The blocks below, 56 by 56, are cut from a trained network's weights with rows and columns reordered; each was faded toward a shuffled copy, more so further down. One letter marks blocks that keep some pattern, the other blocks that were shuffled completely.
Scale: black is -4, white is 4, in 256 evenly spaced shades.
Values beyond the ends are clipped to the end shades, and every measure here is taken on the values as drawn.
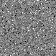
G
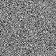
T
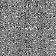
T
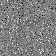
G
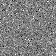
G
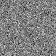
G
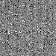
T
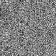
T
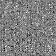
T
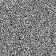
G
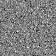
G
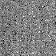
T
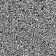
G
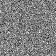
G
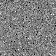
G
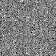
T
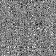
T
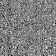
T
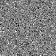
T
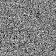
G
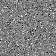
G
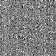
T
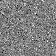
G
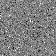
G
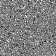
G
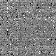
T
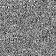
T
